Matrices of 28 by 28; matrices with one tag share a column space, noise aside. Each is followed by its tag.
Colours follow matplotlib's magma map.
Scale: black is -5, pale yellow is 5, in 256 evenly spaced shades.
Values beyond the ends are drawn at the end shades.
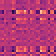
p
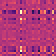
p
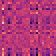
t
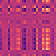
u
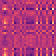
t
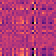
t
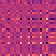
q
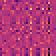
t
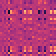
p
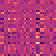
q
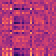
t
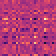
q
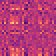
t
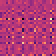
q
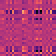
p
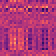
u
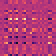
q
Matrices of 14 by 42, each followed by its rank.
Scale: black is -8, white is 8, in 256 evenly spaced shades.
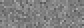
full rank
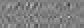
three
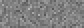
full rank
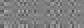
two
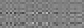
two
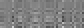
two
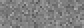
full rank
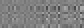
two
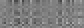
two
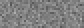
full rank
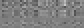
three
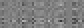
two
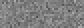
full rank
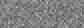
full rank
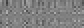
three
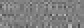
three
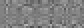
three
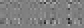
two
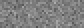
full rank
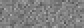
full rank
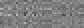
three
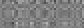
two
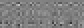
three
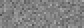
full rank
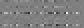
two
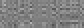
three
